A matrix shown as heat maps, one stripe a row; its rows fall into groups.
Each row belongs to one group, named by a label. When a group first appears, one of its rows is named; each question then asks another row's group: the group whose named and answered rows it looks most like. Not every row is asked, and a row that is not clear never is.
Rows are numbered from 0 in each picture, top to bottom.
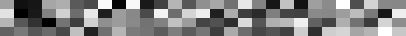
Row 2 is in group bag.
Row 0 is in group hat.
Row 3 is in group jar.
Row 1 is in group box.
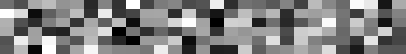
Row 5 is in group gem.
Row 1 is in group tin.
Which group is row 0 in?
hat
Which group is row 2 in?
box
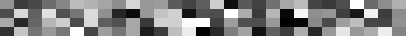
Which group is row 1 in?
gem
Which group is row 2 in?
box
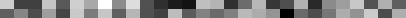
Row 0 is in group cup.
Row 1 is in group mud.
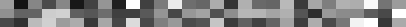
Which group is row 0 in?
hat
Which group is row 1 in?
box
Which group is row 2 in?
hat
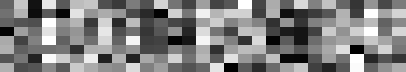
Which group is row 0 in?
gem
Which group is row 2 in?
hat
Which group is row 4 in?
cup
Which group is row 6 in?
box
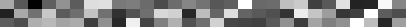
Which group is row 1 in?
gem
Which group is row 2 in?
hat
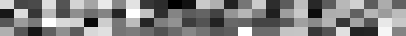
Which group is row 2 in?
jar
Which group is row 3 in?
bag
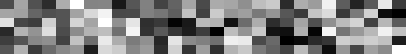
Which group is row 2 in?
cup
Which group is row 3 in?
jar
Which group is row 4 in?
mud
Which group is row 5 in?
mud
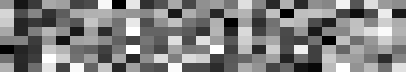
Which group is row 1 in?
tin
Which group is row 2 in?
bag
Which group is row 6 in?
box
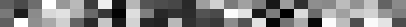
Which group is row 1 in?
jar
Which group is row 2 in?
jar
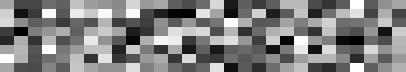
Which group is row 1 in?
cup
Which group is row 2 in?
tin
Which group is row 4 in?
gem
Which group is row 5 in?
jar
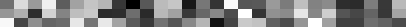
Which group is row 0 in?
gem
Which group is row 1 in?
gem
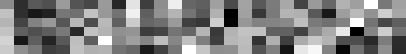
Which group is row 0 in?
hat
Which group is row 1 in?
bag
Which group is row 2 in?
hat
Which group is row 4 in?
tin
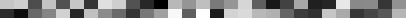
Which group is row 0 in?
mud
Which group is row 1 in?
box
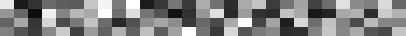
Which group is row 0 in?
cup
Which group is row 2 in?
gem
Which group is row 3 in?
box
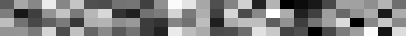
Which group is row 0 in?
mud
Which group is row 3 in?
mud
